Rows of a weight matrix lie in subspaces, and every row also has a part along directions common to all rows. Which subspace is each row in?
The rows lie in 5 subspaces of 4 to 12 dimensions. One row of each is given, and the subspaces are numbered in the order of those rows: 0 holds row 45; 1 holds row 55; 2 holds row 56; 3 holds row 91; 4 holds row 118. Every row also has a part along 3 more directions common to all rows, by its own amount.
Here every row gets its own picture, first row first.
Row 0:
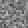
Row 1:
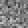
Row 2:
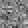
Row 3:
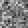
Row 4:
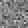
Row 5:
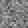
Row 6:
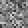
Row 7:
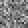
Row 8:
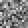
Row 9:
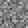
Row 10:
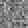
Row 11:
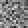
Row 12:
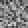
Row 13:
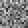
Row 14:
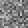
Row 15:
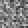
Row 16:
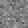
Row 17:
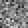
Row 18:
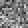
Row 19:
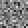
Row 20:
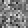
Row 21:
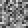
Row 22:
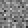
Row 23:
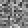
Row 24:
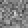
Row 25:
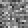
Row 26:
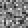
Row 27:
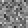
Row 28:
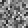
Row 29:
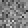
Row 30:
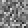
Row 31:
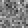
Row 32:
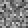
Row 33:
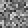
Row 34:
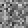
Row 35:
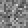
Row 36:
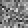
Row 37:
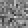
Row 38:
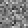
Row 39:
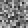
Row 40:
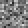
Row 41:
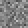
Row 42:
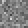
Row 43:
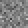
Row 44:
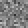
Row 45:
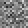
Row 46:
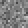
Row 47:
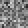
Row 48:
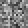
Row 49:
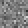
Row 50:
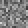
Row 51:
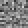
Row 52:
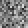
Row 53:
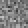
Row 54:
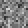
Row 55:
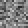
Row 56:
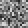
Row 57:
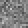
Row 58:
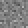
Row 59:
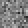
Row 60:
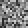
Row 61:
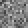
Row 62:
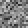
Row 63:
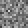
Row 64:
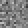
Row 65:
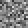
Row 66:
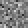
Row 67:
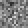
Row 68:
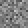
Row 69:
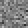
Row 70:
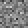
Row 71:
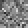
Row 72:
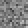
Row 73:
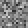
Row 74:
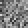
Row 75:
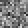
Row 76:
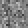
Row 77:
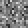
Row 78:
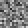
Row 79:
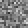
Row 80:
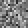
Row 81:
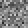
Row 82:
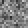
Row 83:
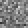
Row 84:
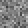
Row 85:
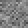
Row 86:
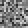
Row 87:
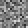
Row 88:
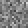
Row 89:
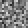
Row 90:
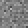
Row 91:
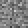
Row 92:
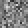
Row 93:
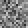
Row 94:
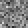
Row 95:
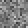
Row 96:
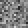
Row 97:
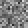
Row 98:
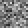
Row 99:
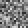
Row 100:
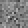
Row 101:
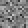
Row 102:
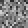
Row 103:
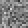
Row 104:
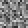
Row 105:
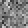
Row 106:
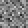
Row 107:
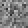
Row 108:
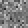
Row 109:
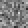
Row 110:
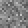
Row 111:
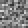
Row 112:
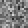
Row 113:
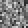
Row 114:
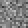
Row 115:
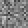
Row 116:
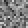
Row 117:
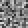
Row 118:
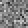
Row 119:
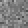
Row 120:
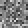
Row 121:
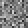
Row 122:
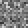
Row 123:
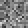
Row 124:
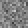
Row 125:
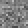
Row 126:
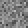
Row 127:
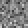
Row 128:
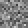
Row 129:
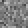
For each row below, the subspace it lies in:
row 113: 2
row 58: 0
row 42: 2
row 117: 3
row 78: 0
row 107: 4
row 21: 3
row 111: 3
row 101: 2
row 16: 4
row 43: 2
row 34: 4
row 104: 2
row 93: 3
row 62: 1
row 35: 3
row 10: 4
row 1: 1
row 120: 0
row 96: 1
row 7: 4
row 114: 3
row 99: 1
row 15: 0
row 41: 2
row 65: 0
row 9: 0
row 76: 3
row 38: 2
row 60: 0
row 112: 2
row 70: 0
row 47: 0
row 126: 0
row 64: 3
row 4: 4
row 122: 0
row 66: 3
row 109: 2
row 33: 0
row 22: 0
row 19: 0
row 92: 0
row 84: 0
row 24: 2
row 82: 2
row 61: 4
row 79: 1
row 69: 4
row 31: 2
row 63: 2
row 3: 2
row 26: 1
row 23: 3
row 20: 3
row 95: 0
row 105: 0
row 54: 0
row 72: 1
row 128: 0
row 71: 2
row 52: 2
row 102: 0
